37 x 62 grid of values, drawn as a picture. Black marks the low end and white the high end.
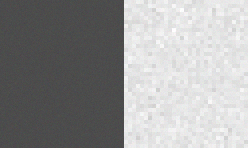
The table splits into one row of 2 panels. Panel 1,1: low, flat. Panel 1,2: very high, fine-grained, faint in contrast.
